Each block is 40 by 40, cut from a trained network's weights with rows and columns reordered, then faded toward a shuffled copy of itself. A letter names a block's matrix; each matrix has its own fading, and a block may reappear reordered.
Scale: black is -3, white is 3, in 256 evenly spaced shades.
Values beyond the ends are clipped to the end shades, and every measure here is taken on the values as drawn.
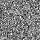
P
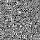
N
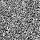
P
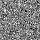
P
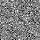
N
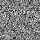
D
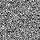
D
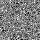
D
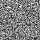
D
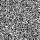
P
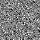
N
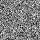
D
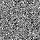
P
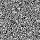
D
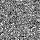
P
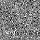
N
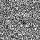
D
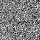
D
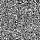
D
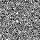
D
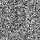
P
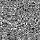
N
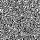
D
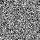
D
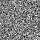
P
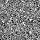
D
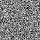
D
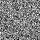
P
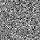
N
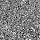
P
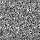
D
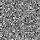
N
